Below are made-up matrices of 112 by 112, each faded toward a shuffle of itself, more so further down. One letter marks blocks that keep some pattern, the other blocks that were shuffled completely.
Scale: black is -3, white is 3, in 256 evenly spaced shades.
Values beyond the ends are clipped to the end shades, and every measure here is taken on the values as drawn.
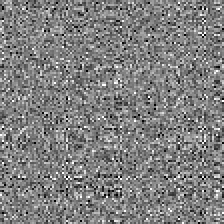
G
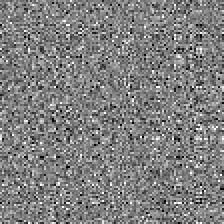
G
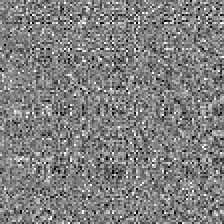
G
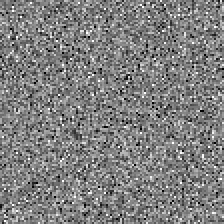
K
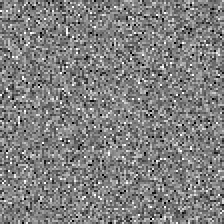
K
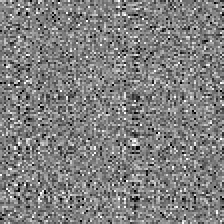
G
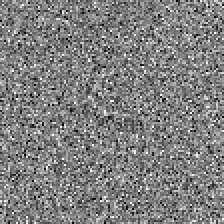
K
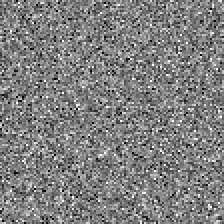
K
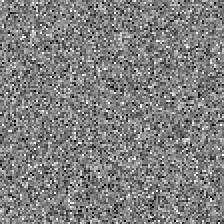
K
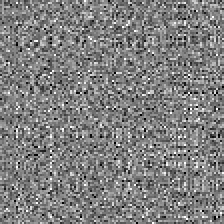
G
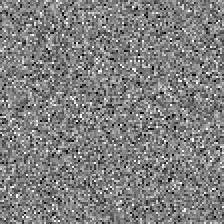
K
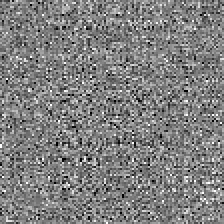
G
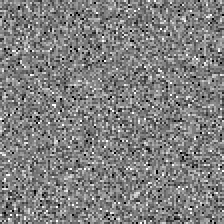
K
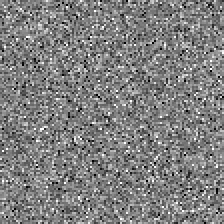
K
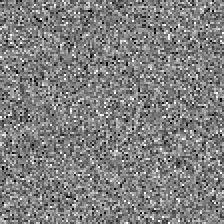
K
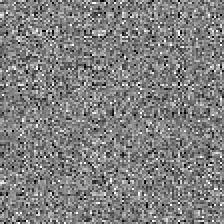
G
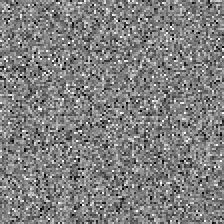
K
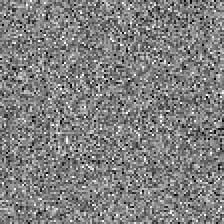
K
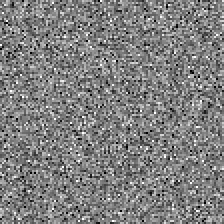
K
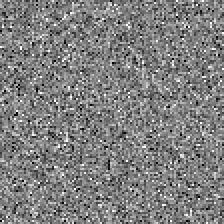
K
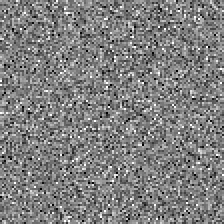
K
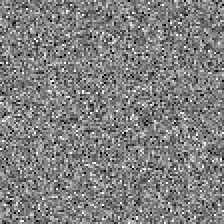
K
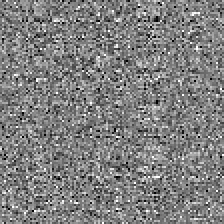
G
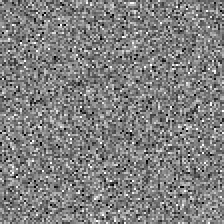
K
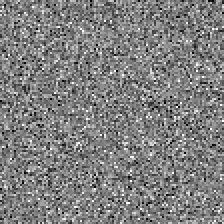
K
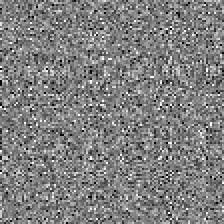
G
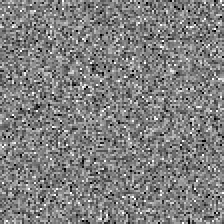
K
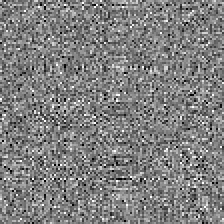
G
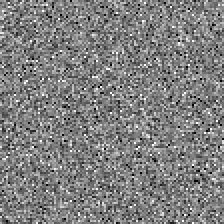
K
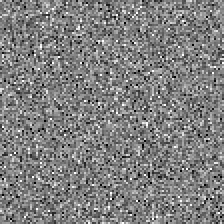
K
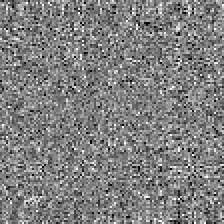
G
